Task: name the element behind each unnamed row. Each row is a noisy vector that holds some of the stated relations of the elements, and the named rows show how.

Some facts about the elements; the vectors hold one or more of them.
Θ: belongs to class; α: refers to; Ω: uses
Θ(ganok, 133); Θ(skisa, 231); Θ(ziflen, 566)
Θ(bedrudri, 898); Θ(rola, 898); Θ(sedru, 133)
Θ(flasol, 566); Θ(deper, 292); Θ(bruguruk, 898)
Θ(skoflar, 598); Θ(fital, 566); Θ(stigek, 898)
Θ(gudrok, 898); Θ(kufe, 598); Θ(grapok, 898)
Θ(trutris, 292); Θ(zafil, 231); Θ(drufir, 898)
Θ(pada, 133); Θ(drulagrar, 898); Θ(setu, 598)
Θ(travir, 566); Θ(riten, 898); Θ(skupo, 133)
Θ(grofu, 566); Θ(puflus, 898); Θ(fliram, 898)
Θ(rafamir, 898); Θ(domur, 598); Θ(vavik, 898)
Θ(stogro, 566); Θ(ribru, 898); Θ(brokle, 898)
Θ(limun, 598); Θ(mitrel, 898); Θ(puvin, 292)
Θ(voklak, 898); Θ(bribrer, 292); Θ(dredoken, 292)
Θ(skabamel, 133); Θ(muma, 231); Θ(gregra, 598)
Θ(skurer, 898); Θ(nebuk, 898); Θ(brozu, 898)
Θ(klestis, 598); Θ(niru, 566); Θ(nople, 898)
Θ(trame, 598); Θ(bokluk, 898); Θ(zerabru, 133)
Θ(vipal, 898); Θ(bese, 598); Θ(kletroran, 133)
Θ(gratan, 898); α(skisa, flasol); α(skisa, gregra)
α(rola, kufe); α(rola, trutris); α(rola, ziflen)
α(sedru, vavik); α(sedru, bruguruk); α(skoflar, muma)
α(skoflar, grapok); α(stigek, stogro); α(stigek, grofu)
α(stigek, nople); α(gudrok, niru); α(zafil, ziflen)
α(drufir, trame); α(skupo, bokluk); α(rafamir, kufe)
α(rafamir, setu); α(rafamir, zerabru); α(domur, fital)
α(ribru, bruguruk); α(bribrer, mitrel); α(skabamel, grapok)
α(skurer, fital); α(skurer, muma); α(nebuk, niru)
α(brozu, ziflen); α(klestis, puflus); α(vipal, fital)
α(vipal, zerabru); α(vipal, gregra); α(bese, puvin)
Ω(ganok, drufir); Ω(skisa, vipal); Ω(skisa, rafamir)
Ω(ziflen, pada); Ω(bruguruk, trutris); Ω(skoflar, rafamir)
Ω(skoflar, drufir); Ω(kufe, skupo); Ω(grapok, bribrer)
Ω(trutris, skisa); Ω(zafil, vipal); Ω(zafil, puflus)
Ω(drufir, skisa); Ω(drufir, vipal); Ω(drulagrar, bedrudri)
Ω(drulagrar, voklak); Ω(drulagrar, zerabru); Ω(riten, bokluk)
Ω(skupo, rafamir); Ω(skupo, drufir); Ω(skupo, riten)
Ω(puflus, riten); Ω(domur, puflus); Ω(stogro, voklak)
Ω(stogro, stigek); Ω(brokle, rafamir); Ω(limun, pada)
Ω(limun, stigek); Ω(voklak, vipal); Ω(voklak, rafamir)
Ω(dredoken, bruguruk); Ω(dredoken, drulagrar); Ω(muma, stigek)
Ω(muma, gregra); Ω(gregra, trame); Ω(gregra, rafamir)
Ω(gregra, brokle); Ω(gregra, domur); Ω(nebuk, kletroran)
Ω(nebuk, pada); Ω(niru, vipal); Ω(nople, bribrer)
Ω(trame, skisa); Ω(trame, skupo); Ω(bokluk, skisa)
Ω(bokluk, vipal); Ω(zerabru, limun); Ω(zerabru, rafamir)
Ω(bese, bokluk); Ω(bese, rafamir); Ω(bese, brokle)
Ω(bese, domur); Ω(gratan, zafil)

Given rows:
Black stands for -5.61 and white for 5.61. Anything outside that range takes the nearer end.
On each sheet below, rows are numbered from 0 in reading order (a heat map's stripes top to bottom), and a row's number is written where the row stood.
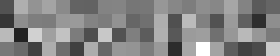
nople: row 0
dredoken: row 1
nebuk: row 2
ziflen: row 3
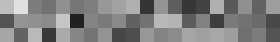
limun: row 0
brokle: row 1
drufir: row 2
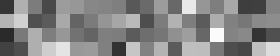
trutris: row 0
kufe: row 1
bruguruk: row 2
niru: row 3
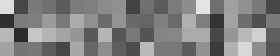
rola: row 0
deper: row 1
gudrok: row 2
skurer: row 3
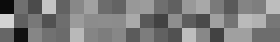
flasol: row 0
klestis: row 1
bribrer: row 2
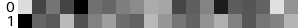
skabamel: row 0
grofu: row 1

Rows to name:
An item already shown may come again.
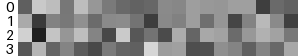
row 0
bokluk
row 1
rafamir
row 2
nebuk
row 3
muma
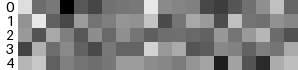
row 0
skoflar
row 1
trame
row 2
stigek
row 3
muma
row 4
ganok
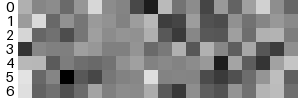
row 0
vipal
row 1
setu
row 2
klestis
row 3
dredoken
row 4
ganok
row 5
skoflar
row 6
klestis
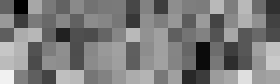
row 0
ribru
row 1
rafamir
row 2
grapok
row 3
zerabru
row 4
zerabru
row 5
domur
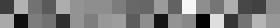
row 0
trutris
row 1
sedru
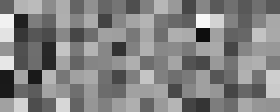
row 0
voklak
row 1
zafil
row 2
skupo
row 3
skisa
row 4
bese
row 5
fital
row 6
stogro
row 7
gregra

